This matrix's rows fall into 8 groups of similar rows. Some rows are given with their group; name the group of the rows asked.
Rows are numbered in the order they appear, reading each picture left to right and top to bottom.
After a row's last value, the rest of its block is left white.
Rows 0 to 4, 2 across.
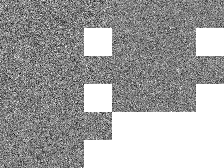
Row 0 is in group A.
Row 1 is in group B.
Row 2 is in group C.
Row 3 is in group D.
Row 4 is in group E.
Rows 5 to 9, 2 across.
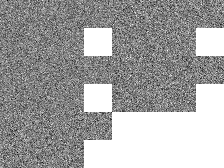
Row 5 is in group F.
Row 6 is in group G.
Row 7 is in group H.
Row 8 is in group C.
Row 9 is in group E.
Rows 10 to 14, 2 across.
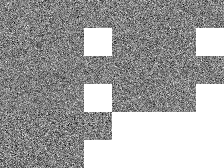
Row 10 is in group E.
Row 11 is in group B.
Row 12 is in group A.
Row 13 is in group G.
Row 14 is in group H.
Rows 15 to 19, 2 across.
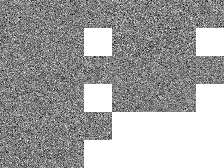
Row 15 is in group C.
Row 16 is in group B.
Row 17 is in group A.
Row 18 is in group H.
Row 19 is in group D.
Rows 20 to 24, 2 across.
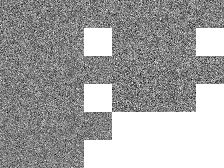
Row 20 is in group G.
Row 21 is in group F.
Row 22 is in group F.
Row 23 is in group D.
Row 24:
F
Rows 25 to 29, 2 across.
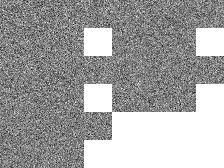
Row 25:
G
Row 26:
A
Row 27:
A
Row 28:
E
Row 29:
C
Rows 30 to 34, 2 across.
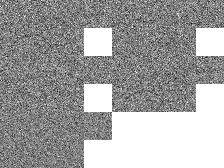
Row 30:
A
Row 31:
D
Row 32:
F
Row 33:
A
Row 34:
H
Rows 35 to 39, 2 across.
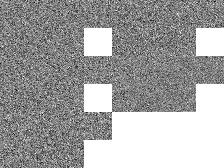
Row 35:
H
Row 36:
D
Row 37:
H
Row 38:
B
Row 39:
E
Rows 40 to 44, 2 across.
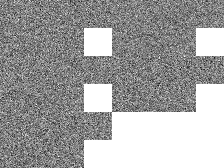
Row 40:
C
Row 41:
A
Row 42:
B
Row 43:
H
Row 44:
H
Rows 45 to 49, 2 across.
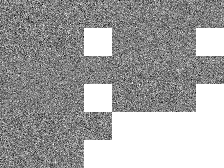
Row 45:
D
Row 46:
F
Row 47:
C
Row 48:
D
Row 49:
G
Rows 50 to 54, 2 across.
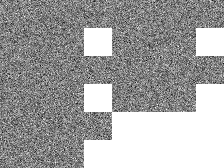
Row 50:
A
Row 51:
E
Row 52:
C
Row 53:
F
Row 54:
G
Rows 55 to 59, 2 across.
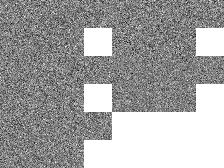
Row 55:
A
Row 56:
E
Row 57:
F
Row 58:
C
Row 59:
G
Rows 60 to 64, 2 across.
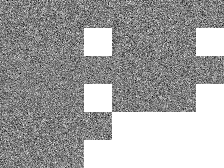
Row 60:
F
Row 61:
C
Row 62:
C
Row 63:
H
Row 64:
G
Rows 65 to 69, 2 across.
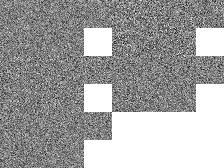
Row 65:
E
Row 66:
B
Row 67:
C
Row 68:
H
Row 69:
H
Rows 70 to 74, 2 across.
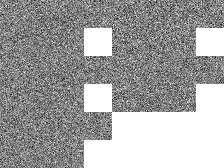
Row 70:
A
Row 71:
G
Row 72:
A
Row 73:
B
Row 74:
G
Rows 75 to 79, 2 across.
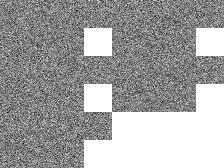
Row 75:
E
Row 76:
A
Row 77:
F
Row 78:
A
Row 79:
F
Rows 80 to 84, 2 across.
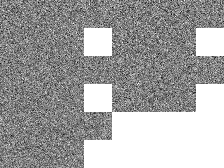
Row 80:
G
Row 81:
H
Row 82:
H
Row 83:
E
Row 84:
A
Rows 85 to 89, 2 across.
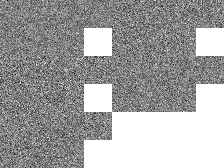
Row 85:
F
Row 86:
G
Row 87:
D
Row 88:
F
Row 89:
A
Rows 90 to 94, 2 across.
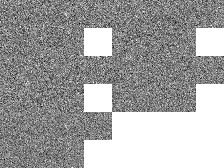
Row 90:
D
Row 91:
A
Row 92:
E
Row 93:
C
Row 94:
D
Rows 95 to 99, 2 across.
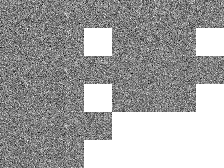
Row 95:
D
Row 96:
F
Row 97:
D
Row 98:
C
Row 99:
D
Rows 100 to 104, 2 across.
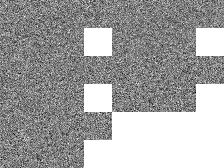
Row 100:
A
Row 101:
A
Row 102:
C
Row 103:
E
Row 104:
E
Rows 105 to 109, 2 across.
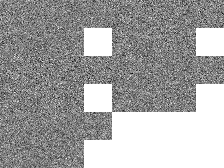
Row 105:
B
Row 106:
C
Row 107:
C
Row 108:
C
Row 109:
A
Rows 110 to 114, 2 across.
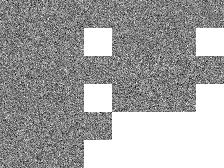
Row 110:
F
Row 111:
B
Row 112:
D
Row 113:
F
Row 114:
E
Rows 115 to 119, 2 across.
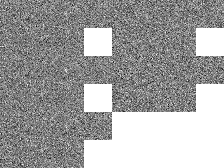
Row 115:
D
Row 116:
G
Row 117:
D
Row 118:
C
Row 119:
D
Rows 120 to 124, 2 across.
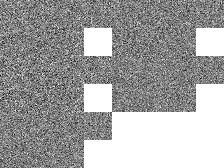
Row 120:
B
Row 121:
H
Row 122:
B
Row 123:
C
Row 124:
H
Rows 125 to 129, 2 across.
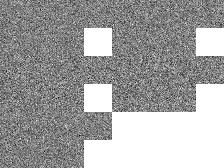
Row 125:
C
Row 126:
G
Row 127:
C
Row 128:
F
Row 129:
D
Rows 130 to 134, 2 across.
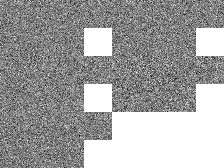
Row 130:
C
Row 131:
C
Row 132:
F
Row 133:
A
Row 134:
D
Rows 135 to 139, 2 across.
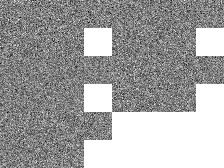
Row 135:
C
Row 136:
H
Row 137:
H
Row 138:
B
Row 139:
F
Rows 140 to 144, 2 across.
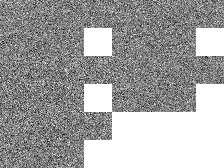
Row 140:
B
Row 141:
A
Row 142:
D
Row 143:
B
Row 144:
A
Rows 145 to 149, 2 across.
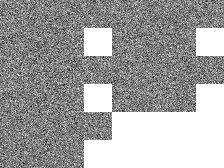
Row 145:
B
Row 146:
A
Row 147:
B
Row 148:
C
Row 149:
H
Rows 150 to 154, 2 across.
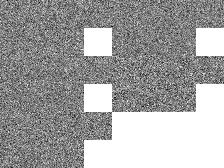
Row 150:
F
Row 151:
H
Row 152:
D
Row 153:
B
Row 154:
C
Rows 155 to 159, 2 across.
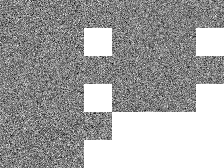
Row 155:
C
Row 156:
E
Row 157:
E
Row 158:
H
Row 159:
A
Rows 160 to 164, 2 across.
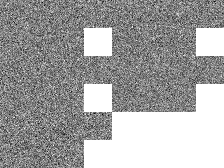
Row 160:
E
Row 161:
D
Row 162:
G
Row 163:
F
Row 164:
A
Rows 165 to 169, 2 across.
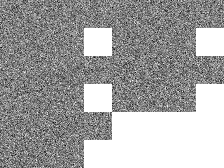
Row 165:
G
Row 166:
H
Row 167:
A
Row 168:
G
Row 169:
H
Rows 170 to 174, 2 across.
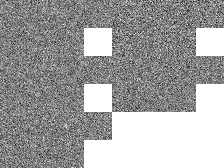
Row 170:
F
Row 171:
C
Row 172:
F
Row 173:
H
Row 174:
D
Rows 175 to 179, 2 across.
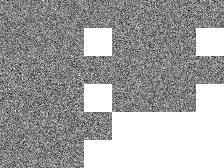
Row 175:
F
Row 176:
E
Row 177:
B
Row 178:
E
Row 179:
F
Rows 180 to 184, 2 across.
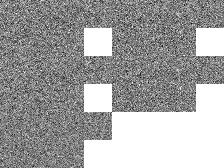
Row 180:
A
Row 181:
D
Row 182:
A
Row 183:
D
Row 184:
H
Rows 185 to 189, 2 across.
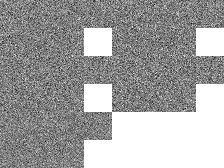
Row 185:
B
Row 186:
D
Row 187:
H
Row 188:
H
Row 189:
F
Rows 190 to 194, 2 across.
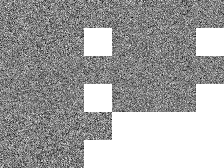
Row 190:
E
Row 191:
C
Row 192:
A
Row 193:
C
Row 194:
E
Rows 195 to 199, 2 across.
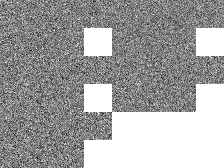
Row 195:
B
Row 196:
A
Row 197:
E
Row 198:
E
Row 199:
E
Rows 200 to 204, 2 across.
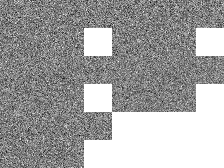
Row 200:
C
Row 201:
G
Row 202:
A
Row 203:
A
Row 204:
D
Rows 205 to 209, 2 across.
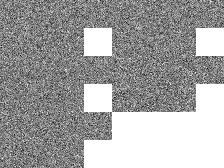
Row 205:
E
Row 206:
E
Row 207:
D
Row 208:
B
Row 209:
H
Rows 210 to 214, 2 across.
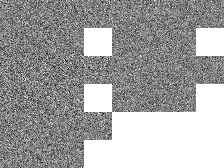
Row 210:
H
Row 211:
F
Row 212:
H
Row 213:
B
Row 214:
E
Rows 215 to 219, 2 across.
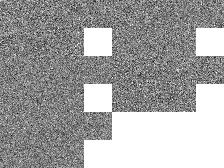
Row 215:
B
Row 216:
G
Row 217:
E
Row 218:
D
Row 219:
A
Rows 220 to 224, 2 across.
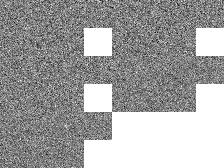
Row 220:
E
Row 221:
H
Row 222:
G
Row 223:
A
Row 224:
D
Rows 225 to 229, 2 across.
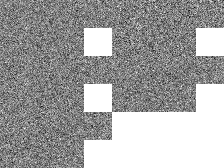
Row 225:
E
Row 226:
E
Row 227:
E
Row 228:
A
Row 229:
A
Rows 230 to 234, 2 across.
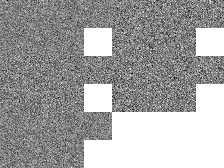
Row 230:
F
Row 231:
E
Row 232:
C
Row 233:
C
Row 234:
F
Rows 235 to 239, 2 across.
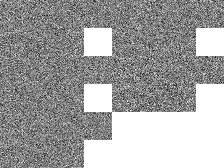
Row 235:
B
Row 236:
E
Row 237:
H
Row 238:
B
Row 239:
B
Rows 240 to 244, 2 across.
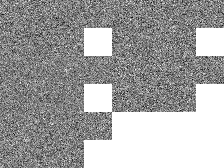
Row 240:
A
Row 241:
C
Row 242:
D
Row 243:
B
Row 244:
E
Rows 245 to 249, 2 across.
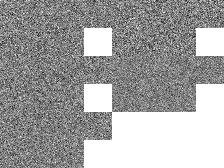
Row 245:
B
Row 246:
E
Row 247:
A
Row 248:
F
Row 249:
G
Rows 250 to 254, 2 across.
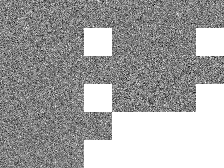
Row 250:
E
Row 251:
D
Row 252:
G
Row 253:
E
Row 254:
G
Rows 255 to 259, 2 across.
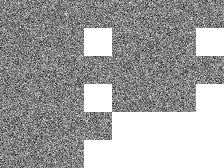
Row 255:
D
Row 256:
B
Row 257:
F
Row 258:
G
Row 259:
G
